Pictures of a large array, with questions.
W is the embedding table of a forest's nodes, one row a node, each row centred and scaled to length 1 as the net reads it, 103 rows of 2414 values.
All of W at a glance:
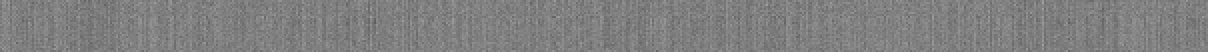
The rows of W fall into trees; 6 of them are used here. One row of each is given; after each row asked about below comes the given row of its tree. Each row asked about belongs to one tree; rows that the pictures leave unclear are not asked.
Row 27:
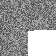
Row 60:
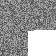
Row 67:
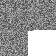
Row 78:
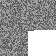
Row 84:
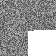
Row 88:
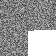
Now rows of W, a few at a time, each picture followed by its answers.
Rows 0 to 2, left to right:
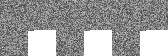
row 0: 88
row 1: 60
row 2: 78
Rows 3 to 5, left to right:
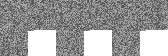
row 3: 60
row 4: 67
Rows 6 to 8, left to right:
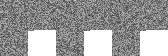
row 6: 88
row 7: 78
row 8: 67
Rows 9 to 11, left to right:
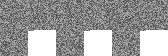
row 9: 60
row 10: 88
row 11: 67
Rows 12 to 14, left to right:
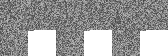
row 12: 27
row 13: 27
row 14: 67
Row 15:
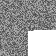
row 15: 84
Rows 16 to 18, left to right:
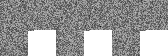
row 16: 88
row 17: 27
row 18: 78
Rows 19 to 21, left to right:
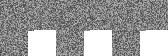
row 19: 88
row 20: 67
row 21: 78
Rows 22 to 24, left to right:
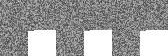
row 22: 78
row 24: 27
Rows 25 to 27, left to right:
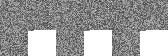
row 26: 67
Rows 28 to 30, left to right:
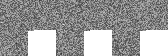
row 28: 67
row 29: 88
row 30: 78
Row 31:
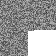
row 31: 60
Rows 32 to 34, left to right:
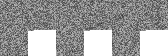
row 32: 84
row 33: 84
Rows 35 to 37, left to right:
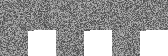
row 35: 84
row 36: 78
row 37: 67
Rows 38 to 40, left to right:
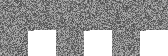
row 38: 84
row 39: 67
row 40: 67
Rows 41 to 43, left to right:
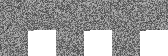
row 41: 84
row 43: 78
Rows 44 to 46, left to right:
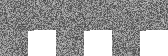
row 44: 67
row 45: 67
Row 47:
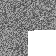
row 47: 67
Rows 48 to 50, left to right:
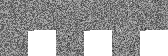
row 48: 88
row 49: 78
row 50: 84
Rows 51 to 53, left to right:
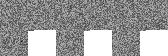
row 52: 67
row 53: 84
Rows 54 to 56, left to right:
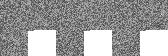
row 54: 27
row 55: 78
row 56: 84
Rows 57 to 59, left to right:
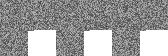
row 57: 78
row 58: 84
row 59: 67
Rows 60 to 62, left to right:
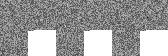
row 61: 78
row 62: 67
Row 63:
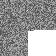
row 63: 27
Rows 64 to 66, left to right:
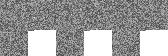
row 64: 78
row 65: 60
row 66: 84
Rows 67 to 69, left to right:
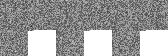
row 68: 27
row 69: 84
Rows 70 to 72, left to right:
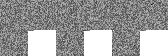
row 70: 78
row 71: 78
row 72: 88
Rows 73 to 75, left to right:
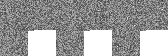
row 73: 67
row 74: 84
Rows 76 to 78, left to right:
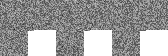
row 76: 67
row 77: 60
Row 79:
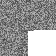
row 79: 78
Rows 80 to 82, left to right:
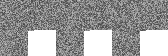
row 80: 67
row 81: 84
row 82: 78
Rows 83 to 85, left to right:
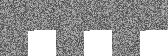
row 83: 88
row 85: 84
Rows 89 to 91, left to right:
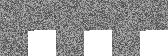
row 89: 78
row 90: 84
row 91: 84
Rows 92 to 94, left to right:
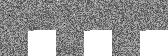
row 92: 84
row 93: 60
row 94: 27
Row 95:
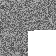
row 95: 78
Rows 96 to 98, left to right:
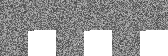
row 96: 88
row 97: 27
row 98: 84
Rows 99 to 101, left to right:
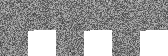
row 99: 84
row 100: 67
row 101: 60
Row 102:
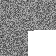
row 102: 78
